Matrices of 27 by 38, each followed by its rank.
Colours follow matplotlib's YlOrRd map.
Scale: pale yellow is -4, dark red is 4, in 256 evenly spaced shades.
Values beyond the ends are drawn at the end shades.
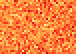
full rank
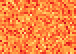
full rank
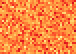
full rank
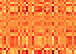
two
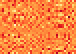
five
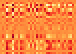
two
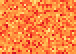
full rank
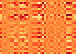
two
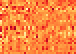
five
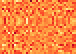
five
